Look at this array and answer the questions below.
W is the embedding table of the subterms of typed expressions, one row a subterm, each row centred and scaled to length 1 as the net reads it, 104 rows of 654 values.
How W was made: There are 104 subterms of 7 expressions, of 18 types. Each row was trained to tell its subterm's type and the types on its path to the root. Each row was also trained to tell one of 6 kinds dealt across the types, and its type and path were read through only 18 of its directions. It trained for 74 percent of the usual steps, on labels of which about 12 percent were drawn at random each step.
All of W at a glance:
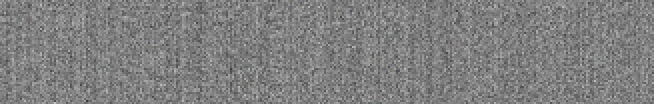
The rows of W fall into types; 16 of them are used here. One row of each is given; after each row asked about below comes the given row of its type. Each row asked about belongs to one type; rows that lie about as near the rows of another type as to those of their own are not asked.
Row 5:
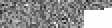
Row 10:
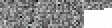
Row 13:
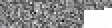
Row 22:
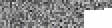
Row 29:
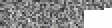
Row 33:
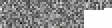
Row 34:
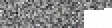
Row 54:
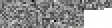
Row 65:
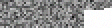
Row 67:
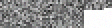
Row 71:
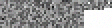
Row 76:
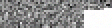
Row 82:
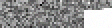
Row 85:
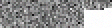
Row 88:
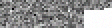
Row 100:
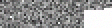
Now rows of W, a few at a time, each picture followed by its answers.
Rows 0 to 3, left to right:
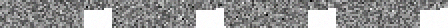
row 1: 85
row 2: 33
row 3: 88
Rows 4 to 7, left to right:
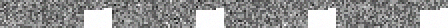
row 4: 88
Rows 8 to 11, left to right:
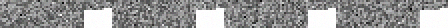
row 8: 67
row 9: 76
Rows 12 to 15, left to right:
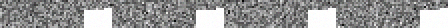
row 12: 10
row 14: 65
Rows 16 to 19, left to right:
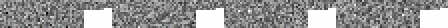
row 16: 13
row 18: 85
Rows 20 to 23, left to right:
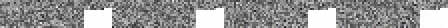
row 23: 65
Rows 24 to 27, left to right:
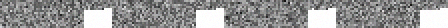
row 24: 5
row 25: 71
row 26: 10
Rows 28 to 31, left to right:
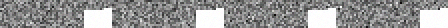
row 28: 29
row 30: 100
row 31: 82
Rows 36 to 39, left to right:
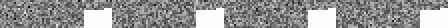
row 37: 82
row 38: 88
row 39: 13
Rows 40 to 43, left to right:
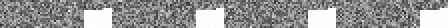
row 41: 88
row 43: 71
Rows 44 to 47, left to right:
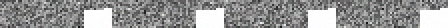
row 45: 34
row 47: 65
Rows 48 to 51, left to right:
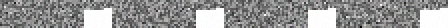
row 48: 65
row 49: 13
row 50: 85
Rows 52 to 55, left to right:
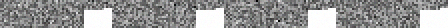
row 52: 10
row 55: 65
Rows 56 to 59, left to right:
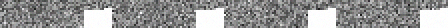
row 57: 100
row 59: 34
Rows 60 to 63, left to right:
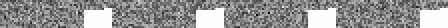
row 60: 22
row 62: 22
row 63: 34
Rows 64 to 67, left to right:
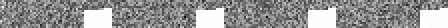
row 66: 5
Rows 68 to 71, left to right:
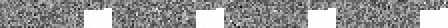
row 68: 85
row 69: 82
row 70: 88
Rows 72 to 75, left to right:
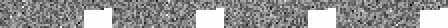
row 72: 29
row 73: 34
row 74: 71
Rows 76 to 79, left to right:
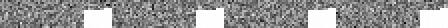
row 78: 13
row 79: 71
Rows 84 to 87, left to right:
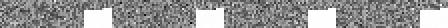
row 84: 85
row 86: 5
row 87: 29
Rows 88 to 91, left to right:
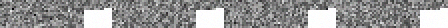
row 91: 71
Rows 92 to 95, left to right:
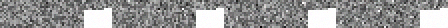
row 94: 13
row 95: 34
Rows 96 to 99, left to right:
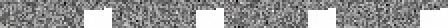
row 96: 10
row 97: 22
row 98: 65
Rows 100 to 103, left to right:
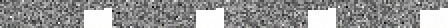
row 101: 29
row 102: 71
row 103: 76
